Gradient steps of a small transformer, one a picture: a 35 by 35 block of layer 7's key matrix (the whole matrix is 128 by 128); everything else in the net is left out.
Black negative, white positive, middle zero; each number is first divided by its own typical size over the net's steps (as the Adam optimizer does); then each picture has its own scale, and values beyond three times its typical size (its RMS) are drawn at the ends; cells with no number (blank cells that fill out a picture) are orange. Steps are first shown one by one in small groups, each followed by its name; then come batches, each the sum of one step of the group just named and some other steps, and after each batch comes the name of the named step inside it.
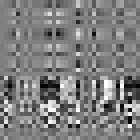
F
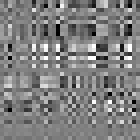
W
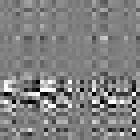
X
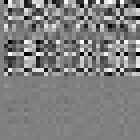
W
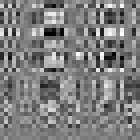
F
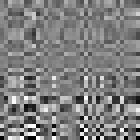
W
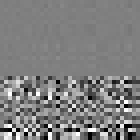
W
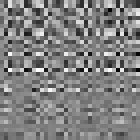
X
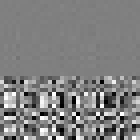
W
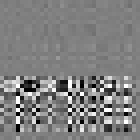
W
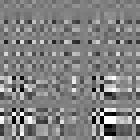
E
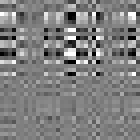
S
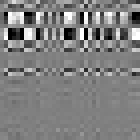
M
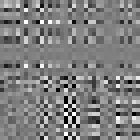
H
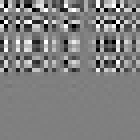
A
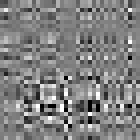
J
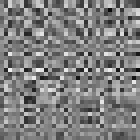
J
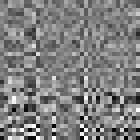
E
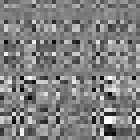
E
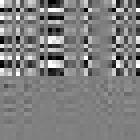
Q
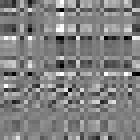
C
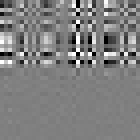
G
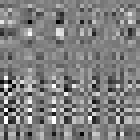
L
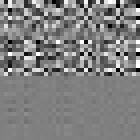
Q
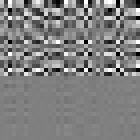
Q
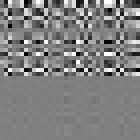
G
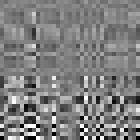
L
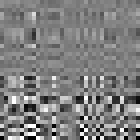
Q
